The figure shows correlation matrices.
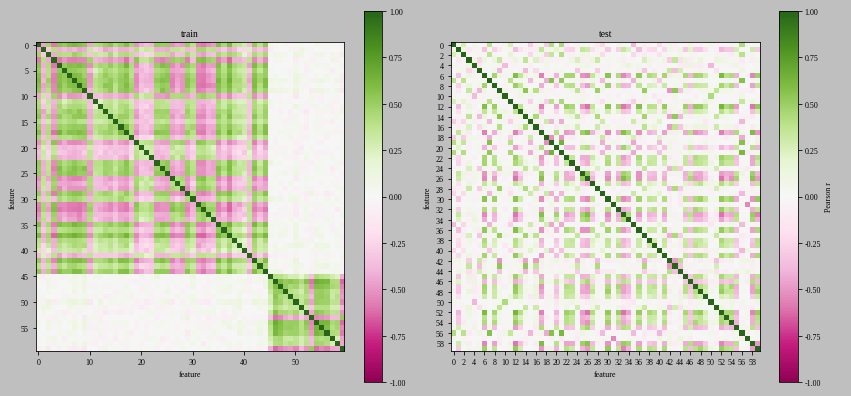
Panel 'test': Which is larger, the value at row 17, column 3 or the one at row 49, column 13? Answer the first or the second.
the second
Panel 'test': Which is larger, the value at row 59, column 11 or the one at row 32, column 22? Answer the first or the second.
the second
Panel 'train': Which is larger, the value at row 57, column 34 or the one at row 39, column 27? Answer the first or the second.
the first
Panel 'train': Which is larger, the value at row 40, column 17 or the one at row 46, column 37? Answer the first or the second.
the first
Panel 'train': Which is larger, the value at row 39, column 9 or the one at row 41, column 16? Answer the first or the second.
the first
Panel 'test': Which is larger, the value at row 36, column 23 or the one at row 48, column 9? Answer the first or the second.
the first
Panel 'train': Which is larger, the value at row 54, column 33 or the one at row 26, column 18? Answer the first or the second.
the first
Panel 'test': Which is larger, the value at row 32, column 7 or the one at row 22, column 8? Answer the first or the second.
the second
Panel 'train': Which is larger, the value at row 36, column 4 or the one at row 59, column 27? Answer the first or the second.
the first
